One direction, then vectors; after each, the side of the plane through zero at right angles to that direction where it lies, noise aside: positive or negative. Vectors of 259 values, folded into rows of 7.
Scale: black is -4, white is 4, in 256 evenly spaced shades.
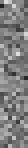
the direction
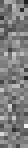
positive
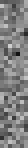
negative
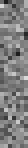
negative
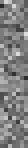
positive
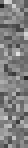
positive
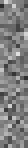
positive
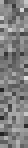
negative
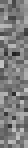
negative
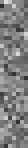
positive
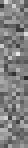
positive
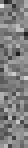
negative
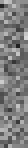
positive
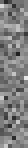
negative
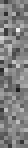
negative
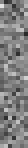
negative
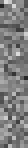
positive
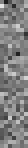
negative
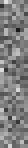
positive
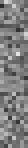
positive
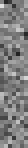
negative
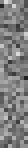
positive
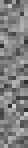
negative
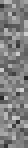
positive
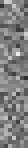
positive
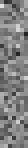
negative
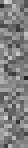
positive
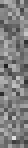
positive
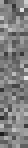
negative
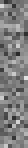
negative
